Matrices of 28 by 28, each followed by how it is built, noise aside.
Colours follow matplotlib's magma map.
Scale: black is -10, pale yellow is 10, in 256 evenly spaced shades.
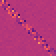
banded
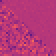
lower triangular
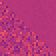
lower triangular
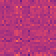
low rank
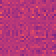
low rank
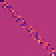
banded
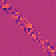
banded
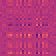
low rank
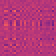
low rank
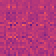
low rank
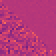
lower triangular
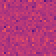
low rank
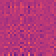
low rank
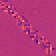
banded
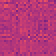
low rank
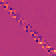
banded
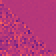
lower triangular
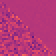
lower triangular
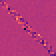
banded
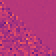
lower triangular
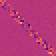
banded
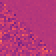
lower triangular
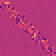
banded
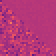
lower triangular
